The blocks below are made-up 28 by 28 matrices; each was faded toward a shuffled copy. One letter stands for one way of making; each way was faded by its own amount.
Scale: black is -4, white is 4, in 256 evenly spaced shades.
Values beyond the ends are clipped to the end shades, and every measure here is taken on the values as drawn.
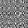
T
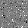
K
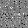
K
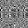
T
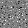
K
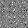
K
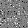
K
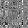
T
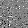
K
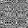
T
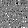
K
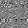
T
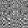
T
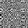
T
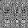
T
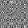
T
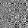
T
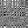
T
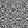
T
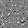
K
